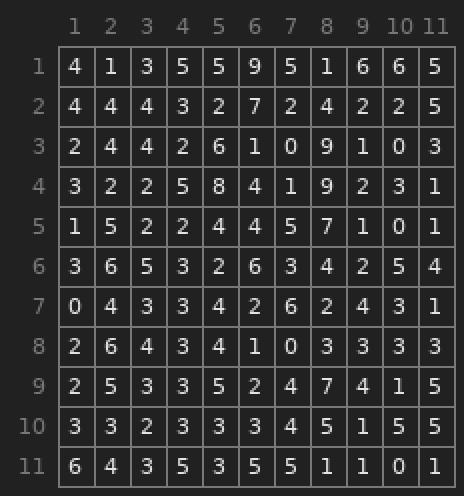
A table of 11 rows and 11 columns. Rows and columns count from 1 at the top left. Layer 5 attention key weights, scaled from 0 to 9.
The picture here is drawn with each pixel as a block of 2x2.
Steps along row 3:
up same down up down down up down down up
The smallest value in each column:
0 1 2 2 2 1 0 1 1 0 1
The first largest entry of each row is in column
6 6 8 8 8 2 7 2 8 8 1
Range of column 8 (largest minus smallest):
8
